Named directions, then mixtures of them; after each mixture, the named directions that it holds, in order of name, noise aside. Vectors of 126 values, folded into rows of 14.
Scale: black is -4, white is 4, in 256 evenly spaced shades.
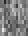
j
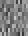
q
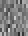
q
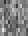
j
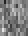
j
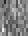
j, q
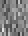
j, q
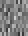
q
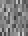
q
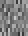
q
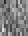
j, q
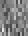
j, q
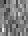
j, q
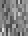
j, q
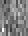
j, q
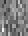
j, q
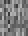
j, q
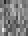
j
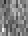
j, q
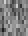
j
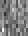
j, q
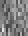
j, q
